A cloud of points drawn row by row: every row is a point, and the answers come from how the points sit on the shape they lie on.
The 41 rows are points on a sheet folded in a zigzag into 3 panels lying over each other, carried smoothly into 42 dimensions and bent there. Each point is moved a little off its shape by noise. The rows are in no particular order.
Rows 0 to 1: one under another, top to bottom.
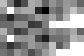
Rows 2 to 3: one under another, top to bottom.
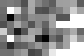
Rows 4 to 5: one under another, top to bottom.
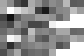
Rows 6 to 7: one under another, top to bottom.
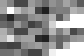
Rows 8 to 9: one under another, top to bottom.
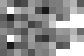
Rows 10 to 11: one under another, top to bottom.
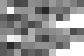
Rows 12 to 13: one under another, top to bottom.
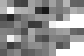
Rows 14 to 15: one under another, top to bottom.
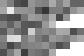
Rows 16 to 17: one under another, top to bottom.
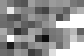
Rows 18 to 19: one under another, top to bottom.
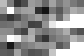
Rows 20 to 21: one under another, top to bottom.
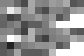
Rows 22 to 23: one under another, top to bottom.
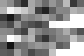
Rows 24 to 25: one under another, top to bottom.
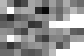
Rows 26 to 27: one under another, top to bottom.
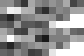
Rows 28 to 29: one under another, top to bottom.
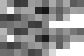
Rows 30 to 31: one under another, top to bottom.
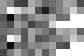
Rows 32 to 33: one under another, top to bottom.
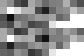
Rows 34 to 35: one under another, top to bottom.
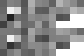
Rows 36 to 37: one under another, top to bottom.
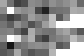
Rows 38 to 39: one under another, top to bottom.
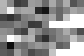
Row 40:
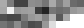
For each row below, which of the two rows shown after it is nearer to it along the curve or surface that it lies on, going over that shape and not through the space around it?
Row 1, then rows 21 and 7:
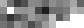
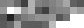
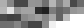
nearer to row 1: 7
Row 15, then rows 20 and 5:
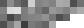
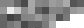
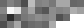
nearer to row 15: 5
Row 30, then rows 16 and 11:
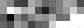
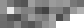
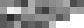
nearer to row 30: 11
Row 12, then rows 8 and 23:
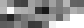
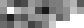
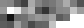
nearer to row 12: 8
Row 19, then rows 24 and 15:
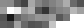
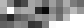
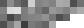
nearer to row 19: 15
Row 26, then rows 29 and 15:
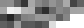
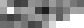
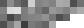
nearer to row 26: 15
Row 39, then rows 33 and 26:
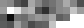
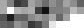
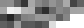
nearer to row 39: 26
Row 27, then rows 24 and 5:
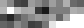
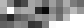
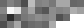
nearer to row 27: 24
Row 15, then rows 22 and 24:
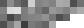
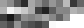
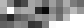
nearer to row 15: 22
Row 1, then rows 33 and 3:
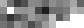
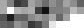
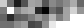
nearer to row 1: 3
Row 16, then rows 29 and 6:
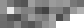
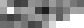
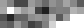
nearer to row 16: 29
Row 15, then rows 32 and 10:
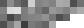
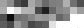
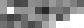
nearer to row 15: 32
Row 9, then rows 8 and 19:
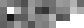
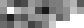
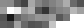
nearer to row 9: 8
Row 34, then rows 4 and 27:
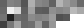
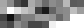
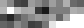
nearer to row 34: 4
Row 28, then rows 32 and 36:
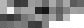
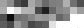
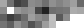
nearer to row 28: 36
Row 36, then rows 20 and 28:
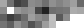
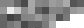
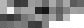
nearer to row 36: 28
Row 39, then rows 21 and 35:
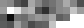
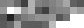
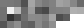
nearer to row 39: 21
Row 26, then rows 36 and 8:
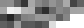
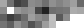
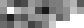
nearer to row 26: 8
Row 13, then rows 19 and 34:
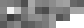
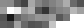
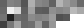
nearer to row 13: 34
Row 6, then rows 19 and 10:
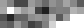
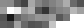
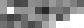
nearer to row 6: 10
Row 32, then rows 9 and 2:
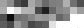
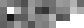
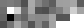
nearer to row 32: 2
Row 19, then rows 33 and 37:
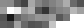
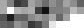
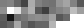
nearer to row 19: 37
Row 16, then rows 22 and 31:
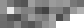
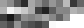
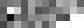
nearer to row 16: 31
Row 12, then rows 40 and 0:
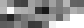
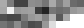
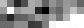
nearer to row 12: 0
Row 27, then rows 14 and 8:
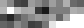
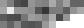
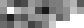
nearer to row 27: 8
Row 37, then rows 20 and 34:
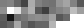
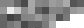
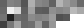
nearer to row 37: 34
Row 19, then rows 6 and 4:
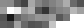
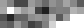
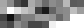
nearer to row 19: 4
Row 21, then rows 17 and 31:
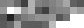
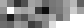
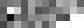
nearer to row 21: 31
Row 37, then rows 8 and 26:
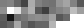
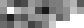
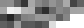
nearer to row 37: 26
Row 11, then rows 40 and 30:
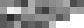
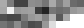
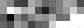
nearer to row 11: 30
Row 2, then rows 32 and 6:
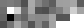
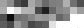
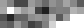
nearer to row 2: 32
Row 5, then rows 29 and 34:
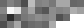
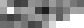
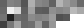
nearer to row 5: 34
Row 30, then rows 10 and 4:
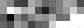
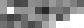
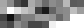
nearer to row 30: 4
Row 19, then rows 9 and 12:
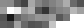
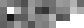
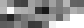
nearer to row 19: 9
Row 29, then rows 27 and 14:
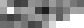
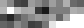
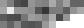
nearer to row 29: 14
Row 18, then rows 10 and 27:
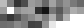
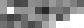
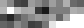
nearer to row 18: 10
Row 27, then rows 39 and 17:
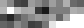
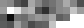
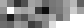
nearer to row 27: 17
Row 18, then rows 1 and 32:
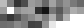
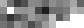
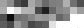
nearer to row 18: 1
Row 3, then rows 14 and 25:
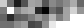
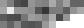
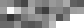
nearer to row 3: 14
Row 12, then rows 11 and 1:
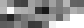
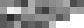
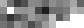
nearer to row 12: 1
